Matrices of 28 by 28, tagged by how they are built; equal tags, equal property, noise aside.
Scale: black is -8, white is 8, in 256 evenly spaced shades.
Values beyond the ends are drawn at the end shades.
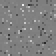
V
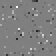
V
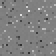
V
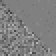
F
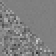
F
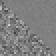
F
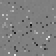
V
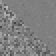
F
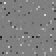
V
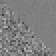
F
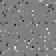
V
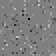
V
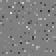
V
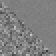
F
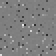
V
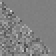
F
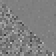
F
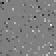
V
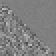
F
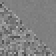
F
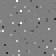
V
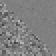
F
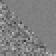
F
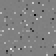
V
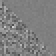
F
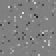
V
